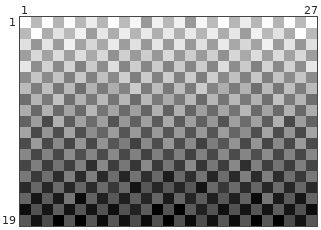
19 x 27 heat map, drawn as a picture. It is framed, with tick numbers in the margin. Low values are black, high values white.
Grain: checkered. Mirror symmetry: left to right. Slope: up to the top.
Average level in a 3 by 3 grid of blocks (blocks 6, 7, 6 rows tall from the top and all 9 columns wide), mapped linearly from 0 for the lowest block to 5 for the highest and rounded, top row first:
5 5 5
3 2 3
0 0 0
